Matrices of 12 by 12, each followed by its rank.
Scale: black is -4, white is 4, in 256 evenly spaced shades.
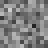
full rank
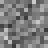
full rank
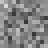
full rank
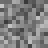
full rank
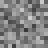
full rank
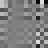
two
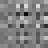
two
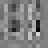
two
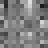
two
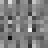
two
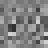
two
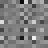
two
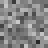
full rank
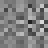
two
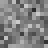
full rank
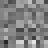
two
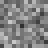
full rank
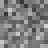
full rank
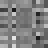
two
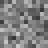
full rank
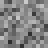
full rank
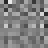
two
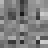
two
